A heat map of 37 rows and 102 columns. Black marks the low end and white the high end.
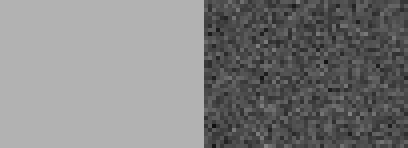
The table splits into one row of 2 panels. Panel 1,1: high, flat. Panel 1,2: low, fine-grained.
